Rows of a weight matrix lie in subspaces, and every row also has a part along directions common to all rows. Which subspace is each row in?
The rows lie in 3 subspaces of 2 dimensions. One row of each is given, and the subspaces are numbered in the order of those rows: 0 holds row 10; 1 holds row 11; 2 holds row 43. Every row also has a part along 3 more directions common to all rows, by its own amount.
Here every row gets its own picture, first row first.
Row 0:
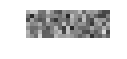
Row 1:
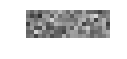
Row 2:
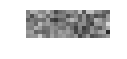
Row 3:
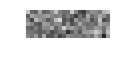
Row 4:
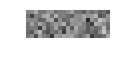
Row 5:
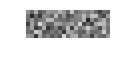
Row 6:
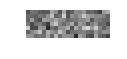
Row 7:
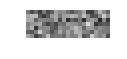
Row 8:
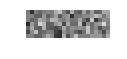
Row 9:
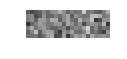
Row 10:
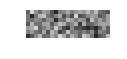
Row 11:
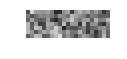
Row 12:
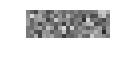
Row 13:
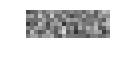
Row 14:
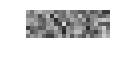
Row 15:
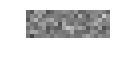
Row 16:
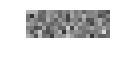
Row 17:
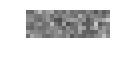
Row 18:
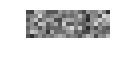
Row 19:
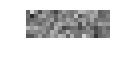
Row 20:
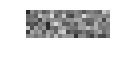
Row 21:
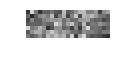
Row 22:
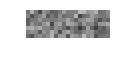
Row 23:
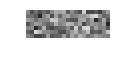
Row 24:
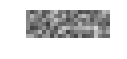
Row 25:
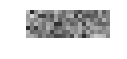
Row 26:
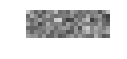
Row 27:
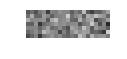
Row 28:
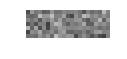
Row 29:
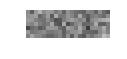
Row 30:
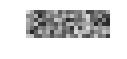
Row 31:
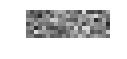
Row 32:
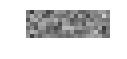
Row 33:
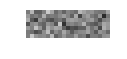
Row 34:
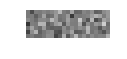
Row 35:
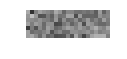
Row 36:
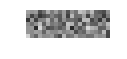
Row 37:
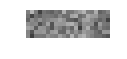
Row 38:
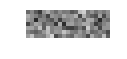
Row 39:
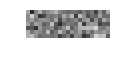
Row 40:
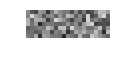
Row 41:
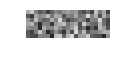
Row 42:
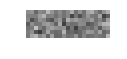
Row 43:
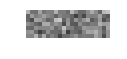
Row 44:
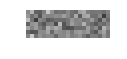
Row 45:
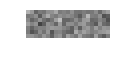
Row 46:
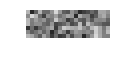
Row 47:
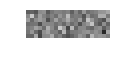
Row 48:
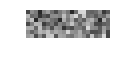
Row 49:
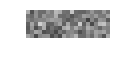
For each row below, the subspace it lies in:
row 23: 1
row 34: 1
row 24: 0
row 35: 0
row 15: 2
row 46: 0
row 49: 1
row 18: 2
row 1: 1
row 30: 2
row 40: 1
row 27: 1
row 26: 2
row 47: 1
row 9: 1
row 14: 0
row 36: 1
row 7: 2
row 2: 1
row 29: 0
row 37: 0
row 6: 0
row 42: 2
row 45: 2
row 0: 1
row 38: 2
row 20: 0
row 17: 0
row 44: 2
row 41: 0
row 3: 2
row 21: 0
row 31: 1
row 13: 0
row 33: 2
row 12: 1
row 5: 1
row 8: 1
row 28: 0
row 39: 0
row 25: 0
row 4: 1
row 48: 2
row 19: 0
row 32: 2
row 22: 0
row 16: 1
